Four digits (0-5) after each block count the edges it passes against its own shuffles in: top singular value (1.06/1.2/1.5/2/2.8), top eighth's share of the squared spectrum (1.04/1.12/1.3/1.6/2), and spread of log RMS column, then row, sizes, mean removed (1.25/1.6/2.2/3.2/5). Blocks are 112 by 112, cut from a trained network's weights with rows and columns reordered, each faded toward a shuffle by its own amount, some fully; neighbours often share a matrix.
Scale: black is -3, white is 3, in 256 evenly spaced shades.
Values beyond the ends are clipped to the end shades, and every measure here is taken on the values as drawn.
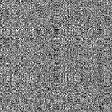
4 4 2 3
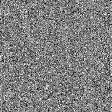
3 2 0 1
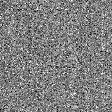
3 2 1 1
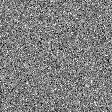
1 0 0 0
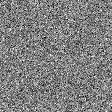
2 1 0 0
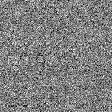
3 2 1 0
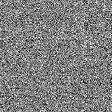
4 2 1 1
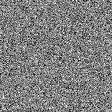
3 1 0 0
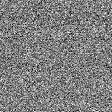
3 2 0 0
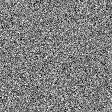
0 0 0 0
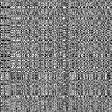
5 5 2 4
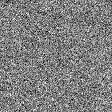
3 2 0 0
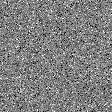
1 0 0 0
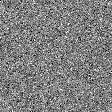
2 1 0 0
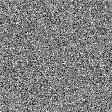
0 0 0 0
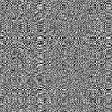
5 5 3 4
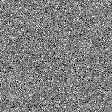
3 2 1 0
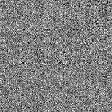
4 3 0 2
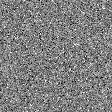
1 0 0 0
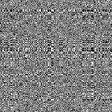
5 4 3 3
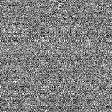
4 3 1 2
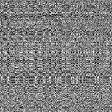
5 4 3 3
